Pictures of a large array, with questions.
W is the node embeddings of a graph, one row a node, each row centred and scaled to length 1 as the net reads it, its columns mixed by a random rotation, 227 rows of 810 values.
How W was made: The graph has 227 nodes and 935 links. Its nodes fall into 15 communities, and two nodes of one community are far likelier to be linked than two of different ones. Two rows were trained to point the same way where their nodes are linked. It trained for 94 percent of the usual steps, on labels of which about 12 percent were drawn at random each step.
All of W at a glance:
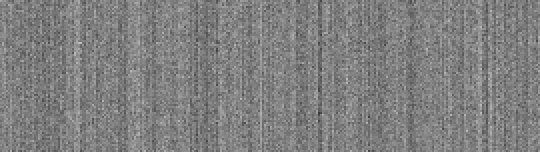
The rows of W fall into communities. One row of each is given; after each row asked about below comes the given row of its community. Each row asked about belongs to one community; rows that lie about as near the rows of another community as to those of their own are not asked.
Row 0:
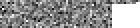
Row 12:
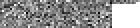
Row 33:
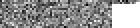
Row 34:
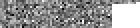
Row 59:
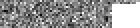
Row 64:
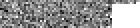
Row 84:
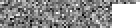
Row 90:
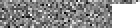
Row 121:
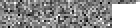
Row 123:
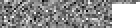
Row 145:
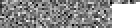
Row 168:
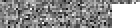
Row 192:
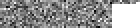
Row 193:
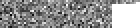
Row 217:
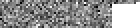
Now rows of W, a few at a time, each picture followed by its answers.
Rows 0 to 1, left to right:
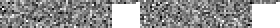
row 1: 0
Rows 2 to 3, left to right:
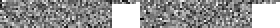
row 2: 33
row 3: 217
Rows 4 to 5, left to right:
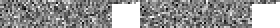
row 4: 84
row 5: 193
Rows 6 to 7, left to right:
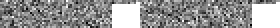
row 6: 193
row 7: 121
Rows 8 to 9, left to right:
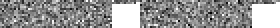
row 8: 34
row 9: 33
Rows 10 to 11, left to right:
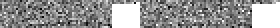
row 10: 168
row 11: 168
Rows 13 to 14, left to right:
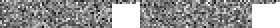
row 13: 217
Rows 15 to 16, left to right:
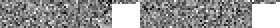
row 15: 145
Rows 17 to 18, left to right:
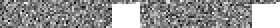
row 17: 123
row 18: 12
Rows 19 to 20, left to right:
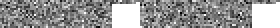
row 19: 192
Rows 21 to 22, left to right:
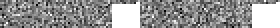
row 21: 121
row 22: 0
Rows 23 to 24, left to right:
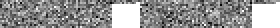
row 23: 145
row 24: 121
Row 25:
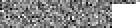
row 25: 33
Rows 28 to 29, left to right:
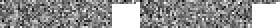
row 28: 90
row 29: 123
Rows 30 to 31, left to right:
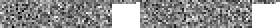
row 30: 0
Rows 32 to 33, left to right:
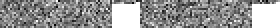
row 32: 192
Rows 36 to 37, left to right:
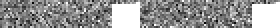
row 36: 192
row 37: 193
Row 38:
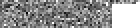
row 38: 12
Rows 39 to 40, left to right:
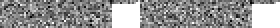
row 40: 145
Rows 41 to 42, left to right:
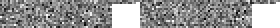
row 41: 33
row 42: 145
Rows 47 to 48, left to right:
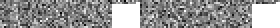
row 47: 193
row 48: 0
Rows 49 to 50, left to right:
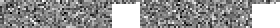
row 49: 34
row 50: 168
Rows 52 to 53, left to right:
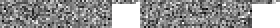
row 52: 90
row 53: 168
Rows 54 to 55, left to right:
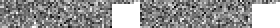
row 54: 193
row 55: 145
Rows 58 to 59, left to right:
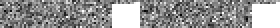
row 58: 193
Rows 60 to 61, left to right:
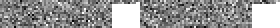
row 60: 192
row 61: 33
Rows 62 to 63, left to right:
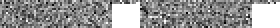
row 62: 33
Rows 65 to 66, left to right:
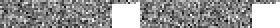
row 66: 64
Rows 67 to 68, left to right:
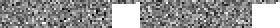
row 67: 34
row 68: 217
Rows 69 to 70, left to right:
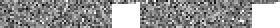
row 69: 193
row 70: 121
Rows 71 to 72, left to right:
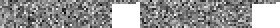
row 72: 217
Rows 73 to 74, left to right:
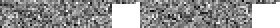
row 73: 0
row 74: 0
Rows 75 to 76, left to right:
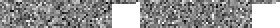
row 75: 0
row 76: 168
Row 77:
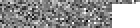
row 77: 192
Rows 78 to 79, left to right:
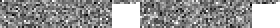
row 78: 34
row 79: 0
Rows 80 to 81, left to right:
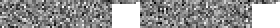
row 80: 59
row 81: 123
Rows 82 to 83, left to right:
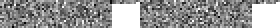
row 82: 59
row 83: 217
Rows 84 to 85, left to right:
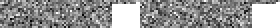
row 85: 0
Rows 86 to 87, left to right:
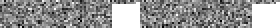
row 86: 34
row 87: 34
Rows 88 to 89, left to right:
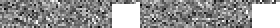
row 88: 192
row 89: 192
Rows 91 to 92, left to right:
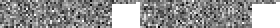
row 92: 33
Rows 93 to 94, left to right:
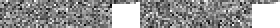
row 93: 217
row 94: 193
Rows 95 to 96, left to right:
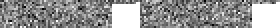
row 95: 90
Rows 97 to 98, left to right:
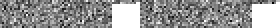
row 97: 34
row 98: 84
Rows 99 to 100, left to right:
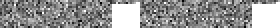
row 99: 193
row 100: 123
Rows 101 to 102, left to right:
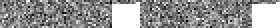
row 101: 12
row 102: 84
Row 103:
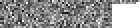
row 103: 0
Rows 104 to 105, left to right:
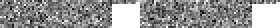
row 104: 84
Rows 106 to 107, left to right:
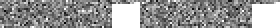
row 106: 193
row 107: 121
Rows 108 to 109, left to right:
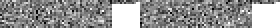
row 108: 121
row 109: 121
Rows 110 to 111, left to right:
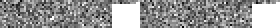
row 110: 59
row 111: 217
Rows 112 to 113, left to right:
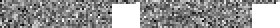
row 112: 123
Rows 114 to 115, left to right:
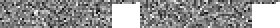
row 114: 217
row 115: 0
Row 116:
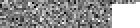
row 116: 145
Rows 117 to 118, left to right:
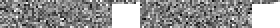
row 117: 64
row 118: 193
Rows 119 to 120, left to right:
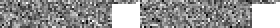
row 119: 84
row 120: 33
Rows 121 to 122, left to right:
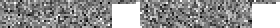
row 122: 64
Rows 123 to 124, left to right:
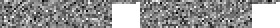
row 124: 168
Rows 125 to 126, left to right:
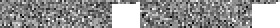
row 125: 84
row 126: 90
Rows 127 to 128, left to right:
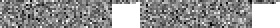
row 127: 33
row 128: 121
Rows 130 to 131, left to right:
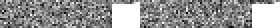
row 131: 168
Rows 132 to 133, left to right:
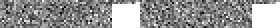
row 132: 84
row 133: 33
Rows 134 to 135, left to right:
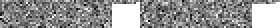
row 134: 217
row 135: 123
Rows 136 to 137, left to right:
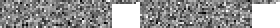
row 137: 168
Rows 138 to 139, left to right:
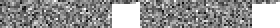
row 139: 217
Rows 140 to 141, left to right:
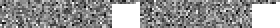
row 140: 34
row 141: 84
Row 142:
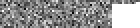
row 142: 192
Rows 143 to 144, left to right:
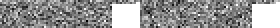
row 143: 192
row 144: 193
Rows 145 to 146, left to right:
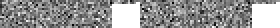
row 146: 64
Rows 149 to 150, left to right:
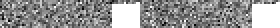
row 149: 123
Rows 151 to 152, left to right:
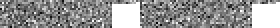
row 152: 145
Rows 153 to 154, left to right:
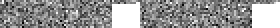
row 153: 34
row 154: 64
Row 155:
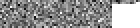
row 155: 192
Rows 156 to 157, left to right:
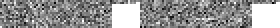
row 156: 145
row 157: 84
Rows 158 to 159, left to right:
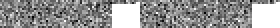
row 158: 84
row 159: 145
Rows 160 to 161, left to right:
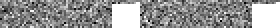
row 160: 193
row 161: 123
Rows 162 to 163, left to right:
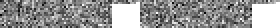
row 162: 123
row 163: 145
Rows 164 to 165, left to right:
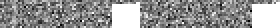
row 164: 90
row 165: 168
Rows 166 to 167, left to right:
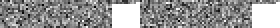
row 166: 33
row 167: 33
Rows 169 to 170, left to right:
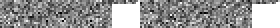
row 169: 84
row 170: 0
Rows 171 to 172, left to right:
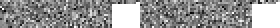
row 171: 193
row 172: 90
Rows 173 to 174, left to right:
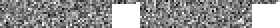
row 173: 34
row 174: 121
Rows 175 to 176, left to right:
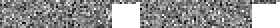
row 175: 192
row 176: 121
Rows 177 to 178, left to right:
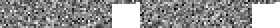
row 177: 192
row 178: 123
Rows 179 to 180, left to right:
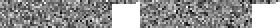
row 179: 84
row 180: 168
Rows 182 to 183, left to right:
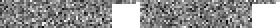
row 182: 34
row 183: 84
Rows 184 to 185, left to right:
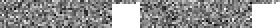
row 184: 34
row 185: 192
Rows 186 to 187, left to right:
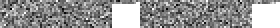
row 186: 12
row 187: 193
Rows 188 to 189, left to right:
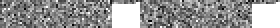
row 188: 192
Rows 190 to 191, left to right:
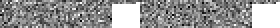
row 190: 123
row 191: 12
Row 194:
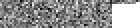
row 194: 217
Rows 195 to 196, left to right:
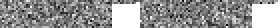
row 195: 0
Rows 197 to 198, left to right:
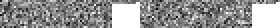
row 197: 123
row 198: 0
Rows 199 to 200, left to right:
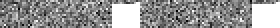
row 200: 121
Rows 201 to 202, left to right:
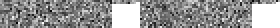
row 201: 168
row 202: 192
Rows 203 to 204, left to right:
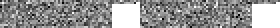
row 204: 217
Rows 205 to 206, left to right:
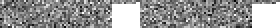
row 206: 192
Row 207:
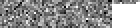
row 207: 123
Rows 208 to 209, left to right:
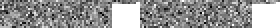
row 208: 59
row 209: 193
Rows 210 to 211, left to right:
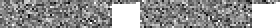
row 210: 33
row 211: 33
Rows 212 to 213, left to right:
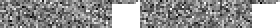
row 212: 90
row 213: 59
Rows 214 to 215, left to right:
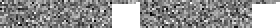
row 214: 145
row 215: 34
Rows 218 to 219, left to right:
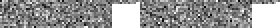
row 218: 33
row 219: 145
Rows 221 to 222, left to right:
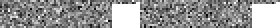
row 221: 0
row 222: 33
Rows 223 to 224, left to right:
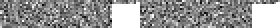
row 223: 64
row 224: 0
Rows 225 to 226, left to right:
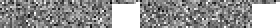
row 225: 121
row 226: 123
